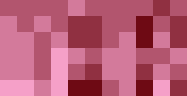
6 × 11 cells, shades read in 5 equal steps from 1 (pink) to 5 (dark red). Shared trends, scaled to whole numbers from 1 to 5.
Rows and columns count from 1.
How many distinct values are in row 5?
4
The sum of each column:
12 13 16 11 20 23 16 14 25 15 20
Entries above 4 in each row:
0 1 1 0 0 3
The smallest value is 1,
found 6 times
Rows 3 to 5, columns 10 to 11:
2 4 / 3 2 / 2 3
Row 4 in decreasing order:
3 3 3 3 2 2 2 2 2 2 1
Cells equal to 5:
5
